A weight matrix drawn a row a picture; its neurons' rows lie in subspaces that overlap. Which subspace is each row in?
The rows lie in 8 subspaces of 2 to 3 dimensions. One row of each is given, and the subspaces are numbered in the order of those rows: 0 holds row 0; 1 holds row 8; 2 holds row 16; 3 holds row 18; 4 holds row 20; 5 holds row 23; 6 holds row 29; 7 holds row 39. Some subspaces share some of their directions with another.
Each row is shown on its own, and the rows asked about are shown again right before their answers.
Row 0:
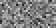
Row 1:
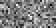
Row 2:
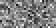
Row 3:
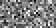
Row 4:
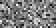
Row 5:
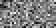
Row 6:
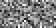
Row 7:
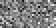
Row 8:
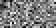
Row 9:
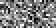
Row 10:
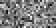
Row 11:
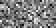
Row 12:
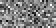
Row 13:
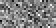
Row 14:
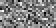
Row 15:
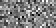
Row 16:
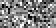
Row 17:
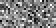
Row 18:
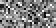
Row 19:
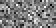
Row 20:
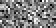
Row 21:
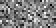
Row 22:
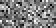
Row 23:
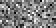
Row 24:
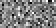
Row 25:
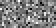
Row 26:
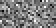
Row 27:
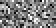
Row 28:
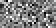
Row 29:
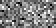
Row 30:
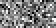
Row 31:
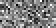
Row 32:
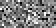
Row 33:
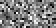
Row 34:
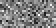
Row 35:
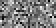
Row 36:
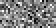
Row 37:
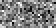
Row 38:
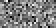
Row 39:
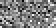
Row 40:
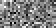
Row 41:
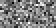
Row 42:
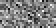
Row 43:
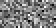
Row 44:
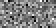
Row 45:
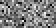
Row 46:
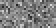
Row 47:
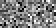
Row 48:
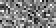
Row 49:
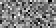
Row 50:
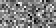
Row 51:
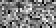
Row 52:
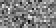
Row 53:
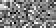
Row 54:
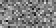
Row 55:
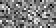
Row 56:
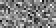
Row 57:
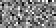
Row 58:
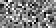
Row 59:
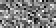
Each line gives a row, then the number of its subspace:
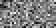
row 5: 1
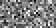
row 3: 0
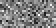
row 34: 2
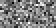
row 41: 5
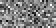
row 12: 2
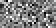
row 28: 3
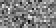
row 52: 2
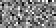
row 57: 0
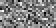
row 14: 5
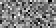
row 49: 0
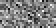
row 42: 4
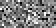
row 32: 5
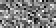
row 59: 4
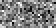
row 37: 6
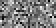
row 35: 5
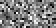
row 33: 0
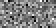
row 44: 3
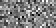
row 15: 0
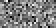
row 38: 3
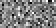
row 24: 0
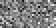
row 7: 7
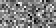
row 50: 7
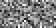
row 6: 4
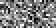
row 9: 6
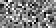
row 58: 3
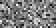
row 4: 0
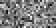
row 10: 5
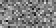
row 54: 2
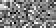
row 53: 1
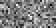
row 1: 5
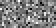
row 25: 5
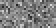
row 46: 2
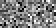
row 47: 7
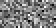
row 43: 4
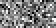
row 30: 5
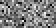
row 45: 4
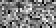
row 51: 6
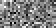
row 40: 1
